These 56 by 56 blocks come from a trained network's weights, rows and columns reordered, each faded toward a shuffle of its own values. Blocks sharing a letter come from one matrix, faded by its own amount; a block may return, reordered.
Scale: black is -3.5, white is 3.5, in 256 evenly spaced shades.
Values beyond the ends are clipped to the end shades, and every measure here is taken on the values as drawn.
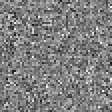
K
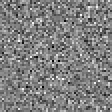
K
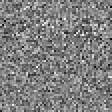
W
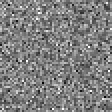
W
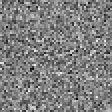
W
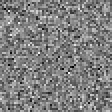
W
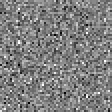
K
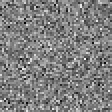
W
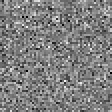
W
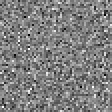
K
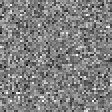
W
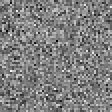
W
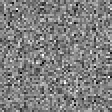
K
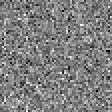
K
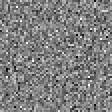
K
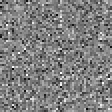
K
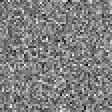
W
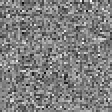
W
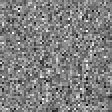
K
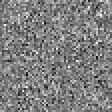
K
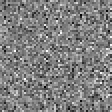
K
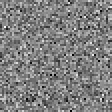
W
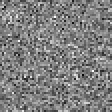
W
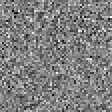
W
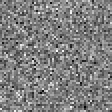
K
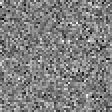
W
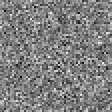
W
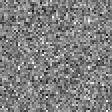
K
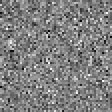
K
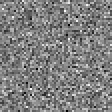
K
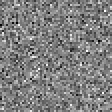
K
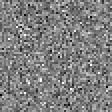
K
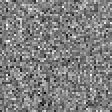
K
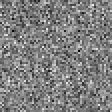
W
